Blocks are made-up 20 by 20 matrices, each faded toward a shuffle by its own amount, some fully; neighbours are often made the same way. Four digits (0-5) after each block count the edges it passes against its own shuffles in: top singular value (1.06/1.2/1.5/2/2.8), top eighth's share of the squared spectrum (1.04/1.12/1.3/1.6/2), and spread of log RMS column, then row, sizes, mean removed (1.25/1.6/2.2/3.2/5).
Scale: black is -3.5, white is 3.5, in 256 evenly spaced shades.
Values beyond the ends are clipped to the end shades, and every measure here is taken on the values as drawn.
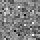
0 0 0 0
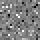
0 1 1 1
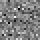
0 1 0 1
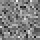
0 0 0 0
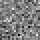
1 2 0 0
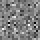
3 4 1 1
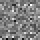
3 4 1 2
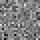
2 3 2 1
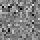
3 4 1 1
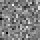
0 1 0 0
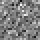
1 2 0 0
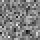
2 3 0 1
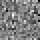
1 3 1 1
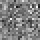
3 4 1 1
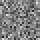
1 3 0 1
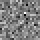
0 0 0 0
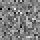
2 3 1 1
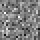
2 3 0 0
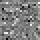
1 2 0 0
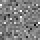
2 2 0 0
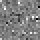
0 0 0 0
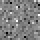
0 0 0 0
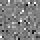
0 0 0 0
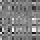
4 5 3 3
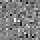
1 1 2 0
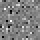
2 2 1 0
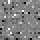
0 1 0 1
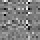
3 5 2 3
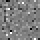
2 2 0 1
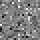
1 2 0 0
